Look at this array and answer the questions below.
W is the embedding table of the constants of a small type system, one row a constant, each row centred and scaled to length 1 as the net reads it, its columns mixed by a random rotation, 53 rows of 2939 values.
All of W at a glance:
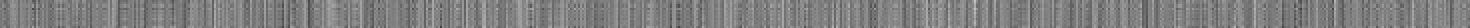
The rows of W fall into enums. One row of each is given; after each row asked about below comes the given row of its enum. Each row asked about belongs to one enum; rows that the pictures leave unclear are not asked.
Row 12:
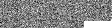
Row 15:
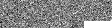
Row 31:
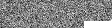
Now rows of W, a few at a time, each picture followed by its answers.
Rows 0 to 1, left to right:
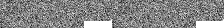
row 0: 31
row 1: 31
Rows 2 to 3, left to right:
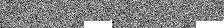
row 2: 31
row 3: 15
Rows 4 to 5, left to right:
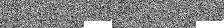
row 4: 12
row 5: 31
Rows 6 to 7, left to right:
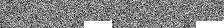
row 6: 31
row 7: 15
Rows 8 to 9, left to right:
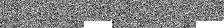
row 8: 12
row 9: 15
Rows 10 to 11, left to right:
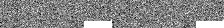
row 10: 12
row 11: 15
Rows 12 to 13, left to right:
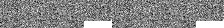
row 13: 12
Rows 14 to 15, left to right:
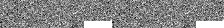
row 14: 15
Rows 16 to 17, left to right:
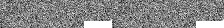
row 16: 31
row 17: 31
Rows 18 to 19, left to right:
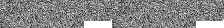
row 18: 31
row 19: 31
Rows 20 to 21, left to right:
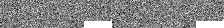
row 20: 12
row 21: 15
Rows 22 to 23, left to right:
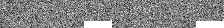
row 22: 31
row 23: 12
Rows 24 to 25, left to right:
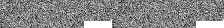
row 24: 31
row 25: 31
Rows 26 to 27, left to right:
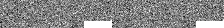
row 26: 15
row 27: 12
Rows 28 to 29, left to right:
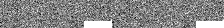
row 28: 12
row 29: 15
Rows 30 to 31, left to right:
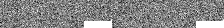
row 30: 12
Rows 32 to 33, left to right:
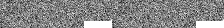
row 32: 31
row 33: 31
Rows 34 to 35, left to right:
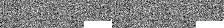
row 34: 12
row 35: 12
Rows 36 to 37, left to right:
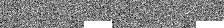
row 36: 12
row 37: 15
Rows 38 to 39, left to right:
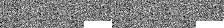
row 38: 12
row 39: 12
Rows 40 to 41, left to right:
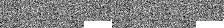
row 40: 12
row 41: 12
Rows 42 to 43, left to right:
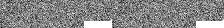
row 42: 31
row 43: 31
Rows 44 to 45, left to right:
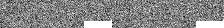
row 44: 31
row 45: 12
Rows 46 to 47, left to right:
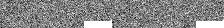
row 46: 31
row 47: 15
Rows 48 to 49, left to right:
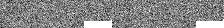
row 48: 31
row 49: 12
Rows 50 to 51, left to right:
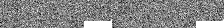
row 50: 12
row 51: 31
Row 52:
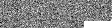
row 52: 12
